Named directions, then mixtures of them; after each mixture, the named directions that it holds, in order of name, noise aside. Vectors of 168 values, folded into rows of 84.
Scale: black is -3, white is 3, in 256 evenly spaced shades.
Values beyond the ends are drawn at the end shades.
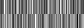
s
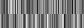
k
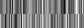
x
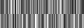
k, s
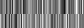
x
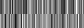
s, x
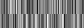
k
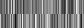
k, x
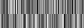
k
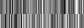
x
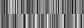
k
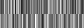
k, s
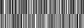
s, x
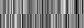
x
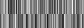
k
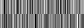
s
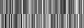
x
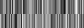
x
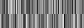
k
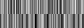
k, s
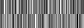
s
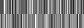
s, x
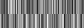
k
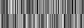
k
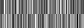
s
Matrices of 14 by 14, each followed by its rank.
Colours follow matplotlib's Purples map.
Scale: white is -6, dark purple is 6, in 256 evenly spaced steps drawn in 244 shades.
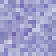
full rank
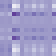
one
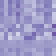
two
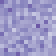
full rank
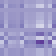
one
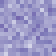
full rank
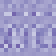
two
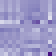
two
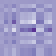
one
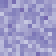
full rank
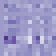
two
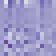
two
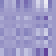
one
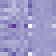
two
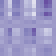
one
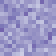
full rank
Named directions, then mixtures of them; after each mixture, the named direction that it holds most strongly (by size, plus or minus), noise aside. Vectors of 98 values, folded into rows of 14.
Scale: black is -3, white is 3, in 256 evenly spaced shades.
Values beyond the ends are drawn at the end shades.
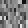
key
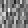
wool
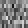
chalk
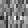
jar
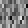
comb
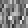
comb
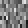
key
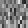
key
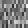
chalk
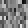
key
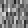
wool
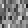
comb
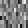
key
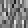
wool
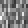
wool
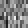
jar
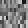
key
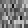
chalk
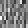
wool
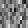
key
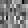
key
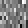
key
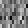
comb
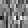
jar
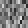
comb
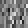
comb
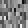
key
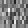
wool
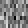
jar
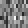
jar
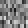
key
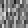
wool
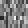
jar
